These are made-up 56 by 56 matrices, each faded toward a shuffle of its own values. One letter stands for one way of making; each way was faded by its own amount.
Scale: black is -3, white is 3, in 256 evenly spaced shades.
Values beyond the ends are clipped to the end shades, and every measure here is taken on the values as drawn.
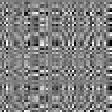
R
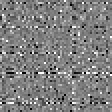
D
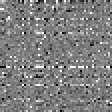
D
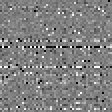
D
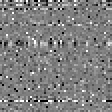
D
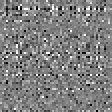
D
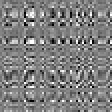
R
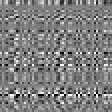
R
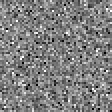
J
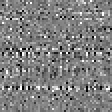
D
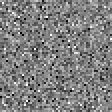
J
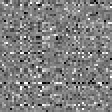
D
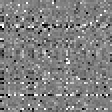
D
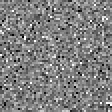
J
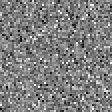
J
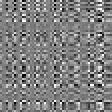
R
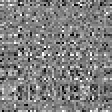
D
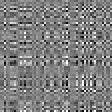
R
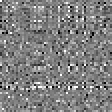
D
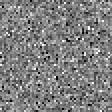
J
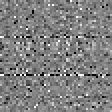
D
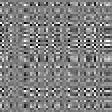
R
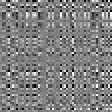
R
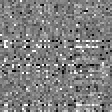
D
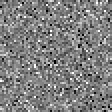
J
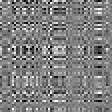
R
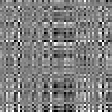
R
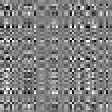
R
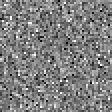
J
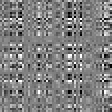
R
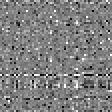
D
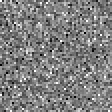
J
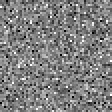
J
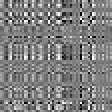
R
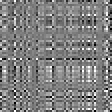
R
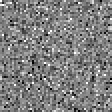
J
